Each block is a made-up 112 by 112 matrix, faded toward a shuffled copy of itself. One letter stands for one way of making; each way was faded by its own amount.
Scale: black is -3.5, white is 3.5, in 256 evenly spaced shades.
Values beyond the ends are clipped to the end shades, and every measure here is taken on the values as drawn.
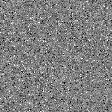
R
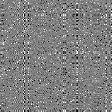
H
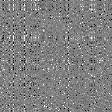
H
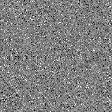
R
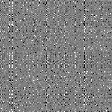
H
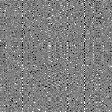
H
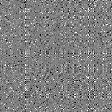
H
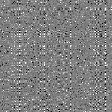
H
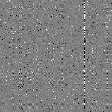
H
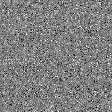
R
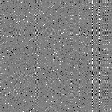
H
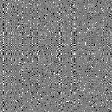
H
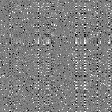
H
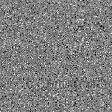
R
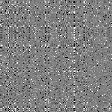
H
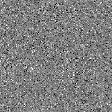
R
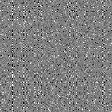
H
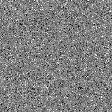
R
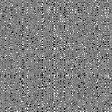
H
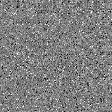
R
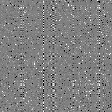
H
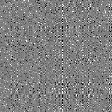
H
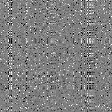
H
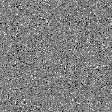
R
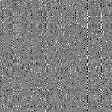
H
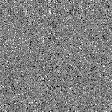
R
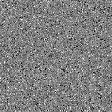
R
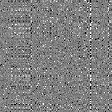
H
